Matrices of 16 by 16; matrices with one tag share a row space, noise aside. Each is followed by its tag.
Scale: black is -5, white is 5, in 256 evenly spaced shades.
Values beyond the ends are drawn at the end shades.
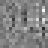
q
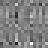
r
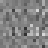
q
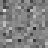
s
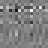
r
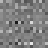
r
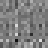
r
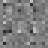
s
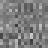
r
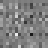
r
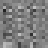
s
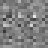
s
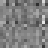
q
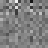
r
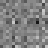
q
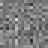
r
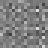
q
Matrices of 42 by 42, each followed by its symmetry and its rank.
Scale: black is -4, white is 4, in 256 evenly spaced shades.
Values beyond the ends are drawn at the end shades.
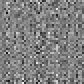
neither, rank five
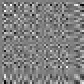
symmetric, rank three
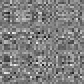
neither, rank five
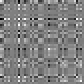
symmetric, rank two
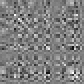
symmetric, rank three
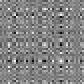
symmetric, rank three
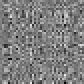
neither, rank five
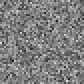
neither, full rank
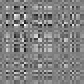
symmetric, rank two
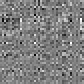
neither, rank five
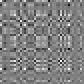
symmetric, rank two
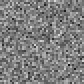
neither, full rank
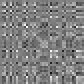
symmetric, rank three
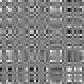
symmetric, rank two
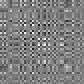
symmetric, rank two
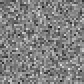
neither, full rank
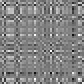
symmetric, rank three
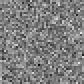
neither, full rank
